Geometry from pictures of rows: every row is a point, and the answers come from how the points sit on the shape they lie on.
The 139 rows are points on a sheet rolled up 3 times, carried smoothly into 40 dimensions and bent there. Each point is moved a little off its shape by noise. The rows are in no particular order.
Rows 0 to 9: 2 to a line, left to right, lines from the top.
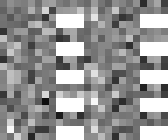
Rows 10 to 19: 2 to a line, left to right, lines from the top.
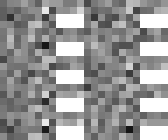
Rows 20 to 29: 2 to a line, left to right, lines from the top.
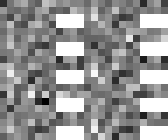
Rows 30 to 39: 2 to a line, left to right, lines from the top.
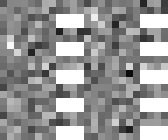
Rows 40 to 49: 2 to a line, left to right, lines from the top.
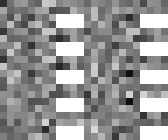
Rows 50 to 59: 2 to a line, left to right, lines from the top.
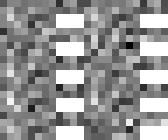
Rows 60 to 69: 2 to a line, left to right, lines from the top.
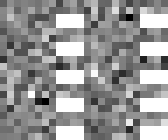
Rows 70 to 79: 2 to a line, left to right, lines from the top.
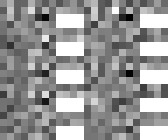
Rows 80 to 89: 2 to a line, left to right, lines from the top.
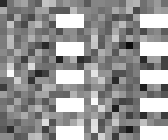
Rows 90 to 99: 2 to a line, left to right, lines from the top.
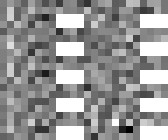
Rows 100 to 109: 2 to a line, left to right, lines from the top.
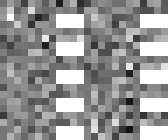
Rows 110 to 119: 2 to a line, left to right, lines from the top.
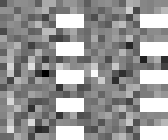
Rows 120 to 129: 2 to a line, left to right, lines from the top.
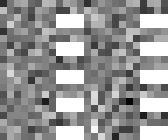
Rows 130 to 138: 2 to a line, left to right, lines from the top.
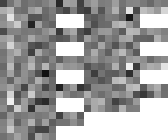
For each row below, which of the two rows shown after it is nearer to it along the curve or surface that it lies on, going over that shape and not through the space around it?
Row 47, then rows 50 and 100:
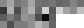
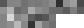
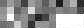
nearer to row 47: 50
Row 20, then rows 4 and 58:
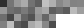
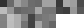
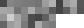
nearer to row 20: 4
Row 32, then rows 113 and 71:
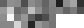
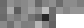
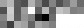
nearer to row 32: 71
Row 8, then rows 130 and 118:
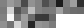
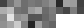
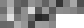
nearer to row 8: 130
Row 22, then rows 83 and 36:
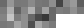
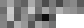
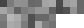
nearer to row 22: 36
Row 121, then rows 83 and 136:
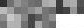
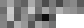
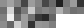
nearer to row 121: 136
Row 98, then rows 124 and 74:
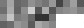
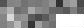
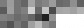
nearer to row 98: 74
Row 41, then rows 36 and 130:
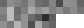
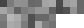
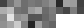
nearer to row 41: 36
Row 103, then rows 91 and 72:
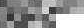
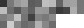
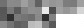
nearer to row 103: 72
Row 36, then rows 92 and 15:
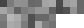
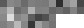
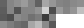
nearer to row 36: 92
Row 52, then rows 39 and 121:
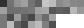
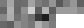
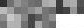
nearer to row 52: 121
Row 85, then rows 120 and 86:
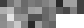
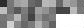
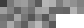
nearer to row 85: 120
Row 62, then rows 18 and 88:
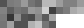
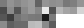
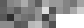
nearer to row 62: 88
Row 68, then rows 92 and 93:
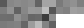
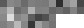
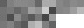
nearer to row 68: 93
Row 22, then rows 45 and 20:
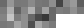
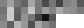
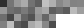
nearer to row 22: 45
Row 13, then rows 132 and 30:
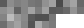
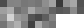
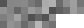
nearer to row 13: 30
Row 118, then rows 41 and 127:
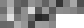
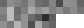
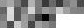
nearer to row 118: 41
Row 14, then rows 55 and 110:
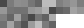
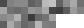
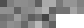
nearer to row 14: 55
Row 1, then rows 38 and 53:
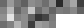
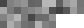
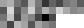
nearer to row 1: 38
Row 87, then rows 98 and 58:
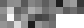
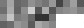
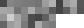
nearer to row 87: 58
